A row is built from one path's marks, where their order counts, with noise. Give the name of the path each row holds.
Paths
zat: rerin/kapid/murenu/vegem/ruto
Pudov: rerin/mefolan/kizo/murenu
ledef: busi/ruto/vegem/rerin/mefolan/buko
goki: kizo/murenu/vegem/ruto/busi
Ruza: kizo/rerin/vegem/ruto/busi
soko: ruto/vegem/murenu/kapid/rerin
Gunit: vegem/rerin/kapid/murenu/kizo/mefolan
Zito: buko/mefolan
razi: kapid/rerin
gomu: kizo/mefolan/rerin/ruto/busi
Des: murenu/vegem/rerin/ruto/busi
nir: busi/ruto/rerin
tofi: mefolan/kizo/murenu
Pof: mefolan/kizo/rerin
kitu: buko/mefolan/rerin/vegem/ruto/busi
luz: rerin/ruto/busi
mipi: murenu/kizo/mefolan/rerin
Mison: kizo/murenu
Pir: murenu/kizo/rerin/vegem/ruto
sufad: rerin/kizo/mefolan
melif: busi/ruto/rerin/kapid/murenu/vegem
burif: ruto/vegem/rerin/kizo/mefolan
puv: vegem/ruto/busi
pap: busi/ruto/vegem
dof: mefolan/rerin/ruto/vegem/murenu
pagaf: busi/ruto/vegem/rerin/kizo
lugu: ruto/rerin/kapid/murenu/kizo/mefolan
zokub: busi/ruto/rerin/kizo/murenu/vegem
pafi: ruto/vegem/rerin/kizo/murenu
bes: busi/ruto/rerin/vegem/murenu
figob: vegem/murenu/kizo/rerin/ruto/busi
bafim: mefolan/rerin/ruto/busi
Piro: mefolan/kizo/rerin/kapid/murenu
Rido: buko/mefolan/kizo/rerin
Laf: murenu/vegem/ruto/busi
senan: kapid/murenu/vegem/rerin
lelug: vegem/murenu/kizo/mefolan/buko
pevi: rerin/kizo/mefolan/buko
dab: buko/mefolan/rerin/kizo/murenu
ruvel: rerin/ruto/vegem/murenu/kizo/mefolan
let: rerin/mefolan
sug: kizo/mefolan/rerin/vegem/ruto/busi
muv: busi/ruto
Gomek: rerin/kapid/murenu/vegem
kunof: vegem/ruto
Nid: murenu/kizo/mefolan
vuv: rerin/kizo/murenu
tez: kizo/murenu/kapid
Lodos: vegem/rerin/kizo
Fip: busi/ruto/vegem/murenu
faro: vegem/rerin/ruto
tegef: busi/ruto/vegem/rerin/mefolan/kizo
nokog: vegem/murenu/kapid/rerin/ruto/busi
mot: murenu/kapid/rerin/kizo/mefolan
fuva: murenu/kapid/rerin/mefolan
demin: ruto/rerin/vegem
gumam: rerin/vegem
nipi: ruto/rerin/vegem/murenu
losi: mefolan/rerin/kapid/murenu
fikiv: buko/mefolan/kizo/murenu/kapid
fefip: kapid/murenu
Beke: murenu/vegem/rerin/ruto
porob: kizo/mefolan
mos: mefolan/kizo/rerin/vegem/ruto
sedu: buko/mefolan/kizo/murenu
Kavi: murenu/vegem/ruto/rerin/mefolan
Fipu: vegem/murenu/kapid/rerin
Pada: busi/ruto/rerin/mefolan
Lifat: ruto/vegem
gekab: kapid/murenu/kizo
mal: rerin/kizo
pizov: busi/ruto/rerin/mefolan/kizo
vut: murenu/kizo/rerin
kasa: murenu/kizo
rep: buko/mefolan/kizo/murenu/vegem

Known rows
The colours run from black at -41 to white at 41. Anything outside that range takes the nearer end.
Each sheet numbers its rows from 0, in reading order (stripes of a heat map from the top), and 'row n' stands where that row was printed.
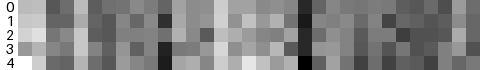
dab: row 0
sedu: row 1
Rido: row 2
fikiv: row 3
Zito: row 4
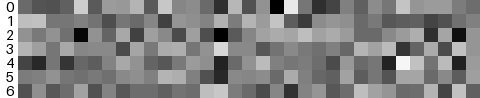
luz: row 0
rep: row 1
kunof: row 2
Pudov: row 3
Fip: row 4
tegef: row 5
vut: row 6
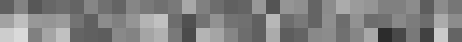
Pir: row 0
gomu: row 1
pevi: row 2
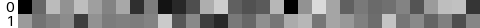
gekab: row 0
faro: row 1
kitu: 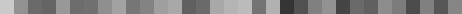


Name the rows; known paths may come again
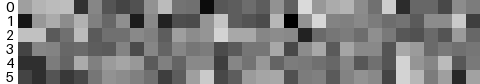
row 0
Lodos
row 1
tez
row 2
dab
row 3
goki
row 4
melif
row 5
Laf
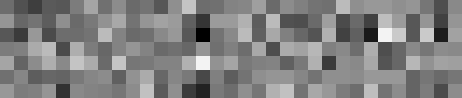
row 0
Beke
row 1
ledef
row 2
pap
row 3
Gunit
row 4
losi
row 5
pafi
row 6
faro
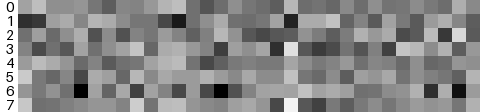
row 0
gomu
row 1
senan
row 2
vuv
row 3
Pada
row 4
sug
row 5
dof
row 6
kunof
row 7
bafim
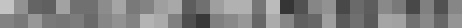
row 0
kitu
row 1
tegef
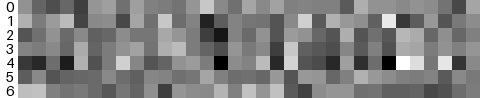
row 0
Kavi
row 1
gumam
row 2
pagaf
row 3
pizov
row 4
muv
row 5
Pir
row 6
rep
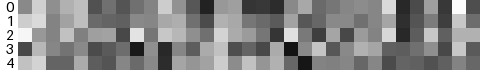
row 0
mal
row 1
pevi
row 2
let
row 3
Mison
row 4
sedu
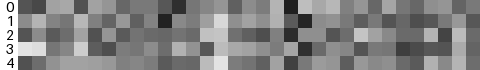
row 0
Fipu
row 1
fikiv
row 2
vut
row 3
Rido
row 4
mot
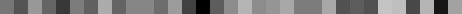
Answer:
puv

